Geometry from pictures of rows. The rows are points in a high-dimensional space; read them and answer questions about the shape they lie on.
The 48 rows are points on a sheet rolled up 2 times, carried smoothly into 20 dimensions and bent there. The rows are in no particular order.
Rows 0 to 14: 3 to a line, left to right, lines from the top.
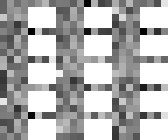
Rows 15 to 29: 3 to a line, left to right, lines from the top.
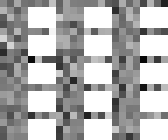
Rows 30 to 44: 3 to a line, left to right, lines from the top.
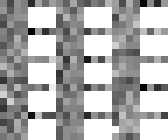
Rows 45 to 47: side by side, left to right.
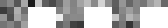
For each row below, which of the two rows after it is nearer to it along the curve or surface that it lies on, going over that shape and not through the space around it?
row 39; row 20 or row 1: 1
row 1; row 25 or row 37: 37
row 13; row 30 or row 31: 31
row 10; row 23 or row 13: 13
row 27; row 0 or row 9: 0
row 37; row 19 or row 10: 19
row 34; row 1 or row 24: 24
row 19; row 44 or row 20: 44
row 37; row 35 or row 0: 35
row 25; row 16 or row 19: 19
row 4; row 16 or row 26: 26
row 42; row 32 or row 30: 32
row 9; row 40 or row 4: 4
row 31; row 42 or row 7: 7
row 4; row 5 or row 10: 5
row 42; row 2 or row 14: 14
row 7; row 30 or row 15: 15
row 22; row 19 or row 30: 19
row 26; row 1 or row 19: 1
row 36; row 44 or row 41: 44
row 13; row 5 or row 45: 45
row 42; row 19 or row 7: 7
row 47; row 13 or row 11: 13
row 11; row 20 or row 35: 35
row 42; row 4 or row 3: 3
